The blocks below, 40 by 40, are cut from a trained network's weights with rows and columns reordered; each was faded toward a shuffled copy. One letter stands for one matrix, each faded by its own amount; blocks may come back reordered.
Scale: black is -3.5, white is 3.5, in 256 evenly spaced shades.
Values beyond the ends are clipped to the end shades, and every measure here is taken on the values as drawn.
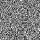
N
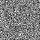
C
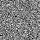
C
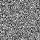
N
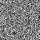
N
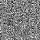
N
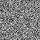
N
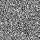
N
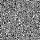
C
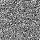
C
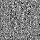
C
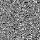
C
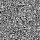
C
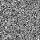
N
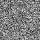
N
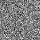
N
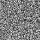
C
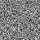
N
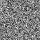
C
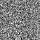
C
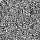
C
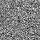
N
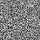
N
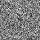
C
